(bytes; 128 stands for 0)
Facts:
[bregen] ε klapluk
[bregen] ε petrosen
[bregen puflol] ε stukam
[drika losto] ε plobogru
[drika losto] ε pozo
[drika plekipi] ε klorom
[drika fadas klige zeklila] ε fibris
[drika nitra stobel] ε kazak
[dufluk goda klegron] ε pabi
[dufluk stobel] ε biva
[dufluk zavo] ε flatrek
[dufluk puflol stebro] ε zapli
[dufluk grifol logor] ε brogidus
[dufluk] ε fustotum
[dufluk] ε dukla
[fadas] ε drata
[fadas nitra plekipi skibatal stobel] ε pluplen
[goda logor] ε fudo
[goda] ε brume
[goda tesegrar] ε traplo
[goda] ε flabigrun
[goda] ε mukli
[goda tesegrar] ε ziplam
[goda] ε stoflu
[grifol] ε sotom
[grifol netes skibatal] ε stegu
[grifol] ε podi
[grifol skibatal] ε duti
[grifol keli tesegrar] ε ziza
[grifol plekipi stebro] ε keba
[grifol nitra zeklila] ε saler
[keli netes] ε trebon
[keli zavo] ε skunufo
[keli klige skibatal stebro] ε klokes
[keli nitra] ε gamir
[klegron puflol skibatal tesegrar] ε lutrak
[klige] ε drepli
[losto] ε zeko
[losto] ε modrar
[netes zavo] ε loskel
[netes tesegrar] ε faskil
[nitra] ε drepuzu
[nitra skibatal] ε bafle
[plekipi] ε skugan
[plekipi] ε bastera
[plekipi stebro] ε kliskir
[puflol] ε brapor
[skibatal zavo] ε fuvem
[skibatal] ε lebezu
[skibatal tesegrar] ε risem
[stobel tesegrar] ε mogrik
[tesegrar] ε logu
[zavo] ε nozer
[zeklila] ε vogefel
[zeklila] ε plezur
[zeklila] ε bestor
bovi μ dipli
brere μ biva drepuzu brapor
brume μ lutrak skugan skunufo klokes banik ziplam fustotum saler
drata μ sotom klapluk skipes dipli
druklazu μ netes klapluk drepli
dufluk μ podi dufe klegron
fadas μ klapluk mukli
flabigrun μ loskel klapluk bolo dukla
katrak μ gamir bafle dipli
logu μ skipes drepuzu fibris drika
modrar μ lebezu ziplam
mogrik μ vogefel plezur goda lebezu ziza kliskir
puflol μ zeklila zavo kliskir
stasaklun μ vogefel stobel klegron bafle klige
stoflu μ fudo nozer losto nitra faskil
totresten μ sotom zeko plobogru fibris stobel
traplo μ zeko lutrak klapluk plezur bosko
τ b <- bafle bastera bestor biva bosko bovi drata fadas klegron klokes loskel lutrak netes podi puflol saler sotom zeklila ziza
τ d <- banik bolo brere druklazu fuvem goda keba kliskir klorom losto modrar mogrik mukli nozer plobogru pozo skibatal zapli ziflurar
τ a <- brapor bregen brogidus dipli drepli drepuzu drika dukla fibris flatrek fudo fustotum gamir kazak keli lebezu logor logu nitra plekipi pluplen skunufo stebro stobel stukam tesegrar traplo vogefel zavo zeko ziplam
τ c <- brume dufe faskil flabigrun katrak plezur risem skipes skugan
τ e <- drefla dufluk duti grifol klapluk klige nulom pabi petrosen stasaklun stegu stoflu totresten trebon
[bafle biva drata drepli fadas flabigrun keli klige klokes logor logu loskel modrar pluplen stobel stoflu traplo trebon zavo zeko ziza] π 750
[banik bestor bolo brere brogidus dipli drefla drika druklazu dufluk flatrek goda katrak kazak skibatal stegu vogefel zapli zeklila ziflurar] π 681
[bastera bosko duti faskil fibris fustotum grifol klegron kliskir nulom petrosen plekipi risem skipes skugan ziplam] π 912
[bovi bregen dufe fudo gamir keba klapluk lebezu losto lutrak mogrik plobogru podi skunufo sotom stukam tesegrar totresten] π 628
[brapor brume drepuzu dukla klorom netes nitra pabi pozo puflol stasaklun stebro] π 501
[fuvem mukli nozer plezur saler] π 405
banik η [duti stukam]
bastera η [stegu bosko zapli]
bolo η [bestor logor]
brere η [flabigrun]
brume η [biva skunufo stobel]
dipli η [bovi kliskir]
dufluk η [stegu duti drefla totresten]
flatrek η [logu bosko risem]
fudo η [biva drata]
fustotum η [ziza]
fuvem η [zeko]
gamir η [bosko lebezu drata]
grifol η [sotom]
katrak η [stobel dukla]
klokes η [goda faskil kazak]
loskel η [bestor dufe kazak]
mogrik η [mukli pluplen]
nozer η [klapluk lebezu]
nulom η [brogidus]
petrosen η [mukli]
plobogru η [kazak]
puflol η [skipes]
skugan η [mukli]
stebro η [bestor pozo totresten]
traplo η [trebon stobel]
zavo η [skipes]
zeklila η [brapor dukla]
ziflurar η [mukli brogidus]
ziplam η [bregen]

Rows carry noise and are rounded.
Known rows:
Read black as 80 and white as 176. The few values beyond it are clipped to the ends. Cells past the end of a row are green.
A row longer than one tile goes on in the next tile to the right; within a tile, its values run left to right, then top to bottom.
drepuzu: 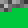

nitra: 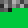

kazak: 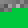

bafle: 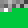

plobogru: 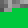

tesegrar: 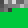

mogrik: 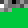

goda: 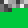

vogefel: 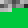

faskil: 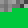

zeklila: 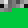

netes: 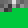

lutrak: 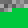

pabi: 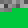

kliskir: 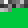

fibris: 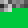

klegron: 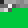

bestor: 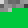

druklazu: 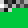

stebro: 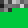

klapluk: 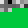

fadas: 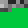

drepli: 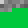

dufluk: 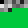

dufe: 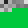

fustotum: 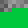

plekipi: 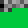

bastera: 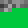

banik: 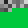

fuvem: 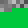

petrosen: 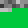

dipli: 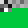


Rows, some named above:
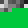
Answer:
logu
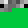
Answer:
zeklila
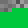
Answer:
lebezu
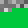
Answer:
gamir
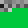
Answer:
skipes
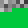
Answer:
ziza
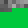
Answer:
pozo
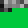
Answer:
drika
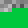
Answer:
podi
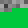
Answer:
pabi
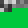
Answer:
zavo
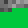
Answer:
pozo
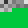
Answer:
dufe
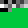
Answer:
brume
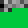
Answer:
plekipi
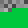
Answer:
zapli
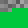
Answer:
lebezu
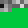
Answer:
bregen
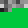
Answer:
ziplam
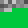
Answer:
sotom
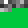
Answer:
kliskir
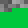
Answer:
dukla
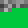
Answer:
bastera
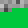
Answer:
mukli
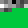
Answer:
stoflu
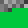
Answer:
biva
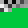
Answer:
katrak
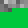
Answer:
logor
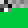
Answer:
dipli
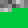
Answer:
stukam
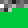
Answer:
traplo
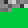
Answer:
skunufo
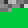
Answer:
skunufo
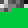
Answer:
logu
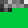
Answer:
losto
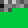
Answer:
grifol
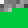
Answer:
bestor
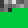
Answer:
skibatal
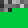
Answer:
stebro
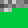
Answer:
sotom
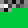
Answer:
brere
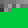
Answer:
skugan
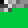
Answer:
stobel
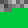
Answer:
flatrek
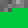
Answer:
klorom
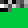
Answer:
modrar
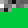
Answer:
flabigrun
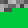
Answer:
nozer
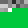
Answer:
totresten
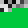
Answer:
bovi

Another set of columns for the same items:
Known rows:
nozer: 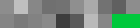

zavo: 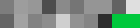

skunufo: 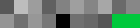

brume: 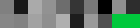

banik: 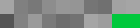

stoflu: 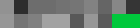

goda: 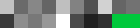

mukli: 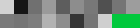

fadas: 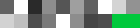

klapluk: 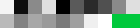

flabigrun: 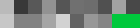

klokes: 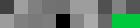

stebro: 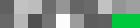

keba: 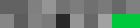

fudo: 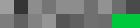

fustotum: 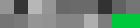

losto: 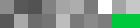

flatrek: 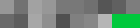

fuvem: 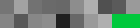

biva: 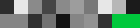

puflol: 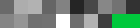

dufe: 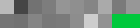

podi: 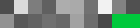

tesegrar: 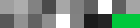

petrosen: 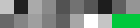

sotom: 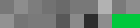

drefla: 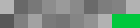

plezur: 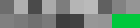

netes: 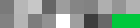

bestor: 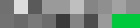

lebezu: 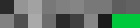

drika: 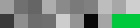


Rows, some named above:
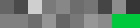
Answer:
pabi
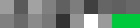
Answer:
stukam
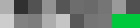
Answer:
flabigrun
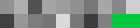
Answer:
zeklila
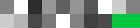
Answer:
fadas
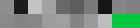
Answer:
dukla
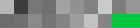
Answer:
dufe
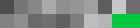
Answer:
pozo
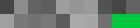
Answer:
bafle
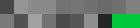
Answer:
lebezu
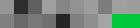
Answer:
plobogru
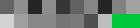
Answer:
drata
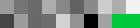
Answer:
drika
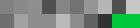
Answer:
zavo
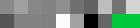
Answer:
skibatal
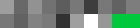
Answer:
stukam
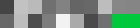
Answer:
stebro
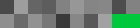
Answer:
gamir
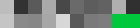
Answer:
flabigrun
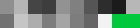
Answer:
dipli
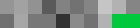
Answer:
skipes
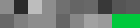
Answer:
fustotum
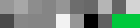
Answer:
skibatal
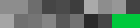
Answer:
logu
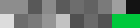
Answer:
traplo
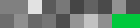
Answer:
brapor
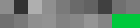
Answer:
fustotum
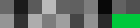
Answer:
mogrik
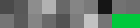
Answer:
kliskir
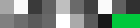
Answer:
dufluk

